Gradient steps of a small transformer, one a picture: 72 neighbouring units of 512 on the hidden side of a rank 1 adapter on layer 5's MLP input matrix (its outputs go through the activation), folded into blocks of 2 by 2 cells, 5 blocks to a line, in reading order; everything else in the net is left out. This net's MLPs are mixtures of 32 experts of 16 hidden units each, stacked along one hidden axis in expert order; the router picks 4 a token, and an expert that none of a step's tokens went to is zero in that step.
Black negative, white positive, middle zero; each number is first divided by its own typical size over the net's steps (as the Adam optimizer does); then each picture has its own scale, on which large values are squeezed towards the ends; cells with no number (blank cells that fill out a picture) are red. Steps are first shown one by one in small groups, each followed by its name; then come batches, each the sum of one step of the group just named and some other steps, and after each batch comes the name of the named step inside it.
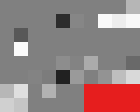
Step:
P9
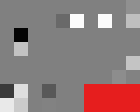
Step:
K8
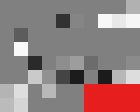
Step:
P9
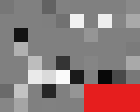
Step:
K8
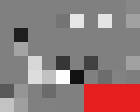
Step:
K8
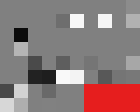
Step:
K8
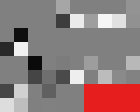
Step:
K8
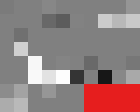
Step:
P9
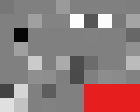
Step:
K8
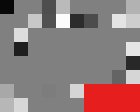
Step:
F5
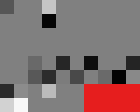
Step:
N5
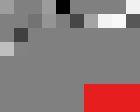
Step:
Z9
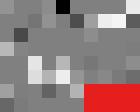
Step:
Z9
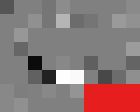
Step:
F5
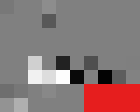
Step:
N5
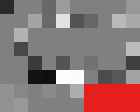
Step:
F5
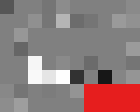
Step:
F5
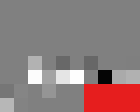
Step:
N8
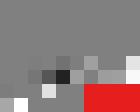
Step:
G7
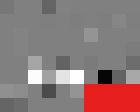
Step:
N8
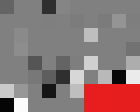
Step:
G7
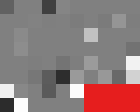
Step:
G7
